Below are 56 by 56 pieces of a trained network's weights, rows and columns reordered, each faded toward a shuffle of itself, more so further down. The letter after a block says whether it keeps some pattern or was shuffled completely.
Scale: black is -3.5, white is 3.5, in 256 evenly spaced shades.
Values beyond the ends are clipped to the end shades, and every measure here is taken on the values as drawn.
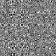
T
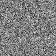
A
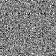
T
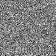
T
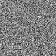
T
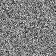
A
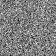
A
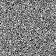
A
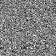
T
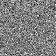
T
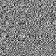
T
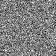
T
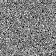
A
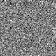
T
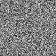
T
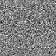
T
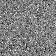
A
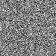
A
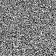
A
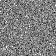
A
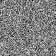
A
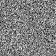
T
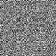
T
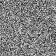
A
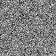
A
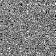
T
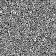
A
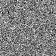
A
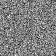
A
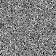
A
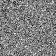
A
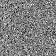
A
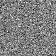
A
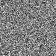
A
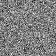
T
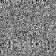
T
